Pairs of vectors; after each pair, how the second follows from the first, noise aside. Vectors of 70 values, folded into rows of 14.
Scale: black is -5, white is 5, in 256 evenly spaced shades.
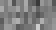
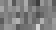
copied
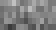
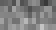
reversed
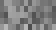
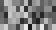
scaled up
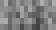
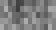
reversed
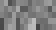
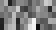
scaled up
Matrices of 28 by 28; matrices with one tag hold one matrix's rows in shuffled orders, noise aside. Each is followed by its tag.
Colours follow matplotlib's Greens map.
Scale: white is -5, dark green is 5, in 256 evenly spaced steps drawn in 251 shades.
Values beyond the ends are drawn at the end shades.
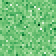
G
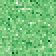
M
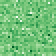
M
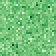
M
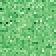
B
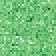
M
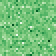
M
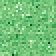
M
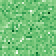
M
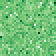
G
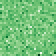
G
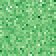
G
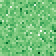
G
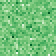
M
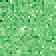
B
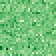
B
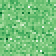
B
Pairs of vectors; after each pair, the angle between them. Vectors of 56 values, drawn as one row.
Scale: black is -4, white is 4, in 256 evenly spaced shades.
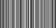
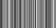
orthogonal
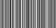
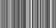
partly opposed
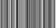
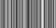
partly aligned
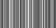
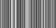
partly aligned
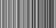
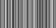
orthogonal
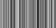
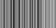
partly aligned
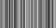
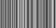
orthogonal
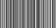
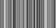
partly aligned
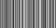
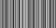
nearly parallel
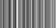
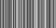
partly aligned
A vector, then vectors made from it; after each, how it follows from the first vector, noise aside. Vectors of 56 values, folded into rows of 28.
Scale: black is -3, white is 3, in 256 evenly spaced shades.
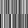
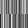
copied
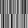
negated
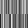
copied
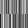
copied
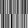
negated
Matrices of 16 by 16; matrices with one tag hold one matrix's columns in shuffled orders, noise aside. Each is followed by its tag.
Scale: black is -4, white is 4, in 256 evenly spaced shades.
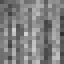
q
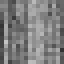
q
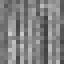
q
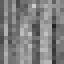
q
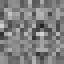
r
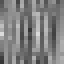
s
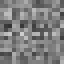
r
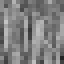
s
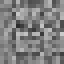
r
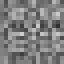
r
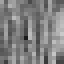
s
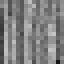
q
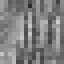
s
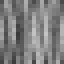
s
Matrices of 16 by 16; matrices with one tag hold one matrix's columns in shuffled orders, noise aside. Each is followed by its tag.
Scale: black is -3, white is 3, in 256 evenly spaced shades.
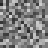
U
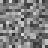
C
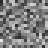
U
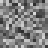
U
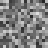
C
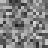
C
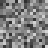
C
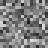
U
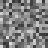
C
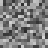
U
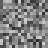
C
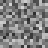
U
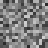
C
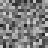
C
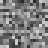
C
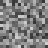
U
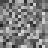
C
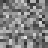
C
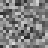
U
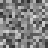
C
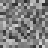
U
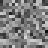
U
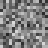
C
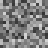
U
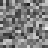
U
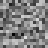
U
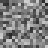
U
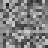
C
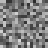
C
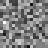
U
